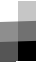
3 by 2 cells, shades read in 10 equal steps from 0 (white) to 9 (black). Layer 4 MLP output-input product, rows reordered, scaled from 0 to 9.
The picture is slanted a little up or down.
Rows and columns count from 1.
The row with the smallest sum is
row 1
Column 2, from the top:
2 5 9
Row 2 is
4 5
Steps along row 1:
up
